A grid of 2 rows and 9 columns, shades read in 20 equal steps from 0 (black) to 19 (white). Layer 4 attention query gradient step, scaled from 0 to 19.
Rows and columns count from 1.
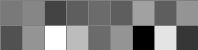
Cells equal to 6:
1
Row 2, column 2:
11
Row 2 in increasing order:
0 4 6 8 11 11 14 17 19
